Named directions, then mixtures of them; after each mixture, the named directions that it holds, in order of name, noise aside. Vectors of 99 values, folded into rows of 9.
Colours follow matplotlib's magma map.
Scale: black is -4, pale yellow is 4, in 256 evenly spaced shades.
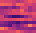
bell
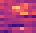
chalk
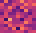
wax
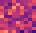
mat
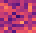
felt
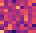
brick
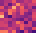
mat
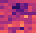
chalk, felt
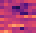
chalk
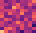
brick, mat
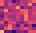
brick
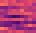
bell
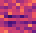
bell, mat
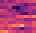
chalk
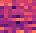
bell, mat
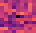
bell, felt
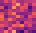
felt, mat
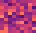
felt, mat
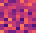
brick, wax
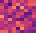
mat, wax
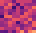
mat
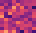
mat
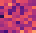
mat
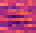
bell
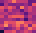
bell, brick
